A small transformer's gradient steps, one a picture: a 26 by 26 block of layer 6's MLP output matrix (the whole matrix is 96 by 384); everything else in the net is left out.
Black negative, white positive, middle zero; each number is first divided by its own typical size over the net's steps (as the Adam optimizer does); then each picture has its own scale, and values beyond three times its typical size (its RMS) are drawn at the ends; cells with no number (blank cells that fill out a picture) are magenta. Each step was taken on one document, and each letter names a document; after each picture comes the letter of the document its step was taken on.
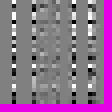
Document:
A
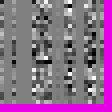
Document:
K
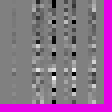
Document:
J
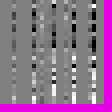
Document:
J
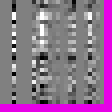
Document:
A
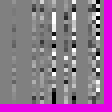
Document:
J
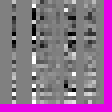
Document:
A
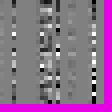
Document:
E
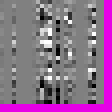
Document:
E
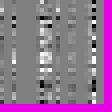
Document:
E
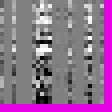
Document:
K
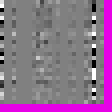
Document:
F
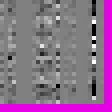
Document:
E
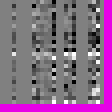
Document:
J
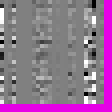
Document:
F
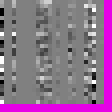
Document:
F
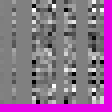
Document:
J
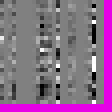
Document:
E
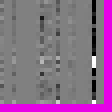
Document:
E
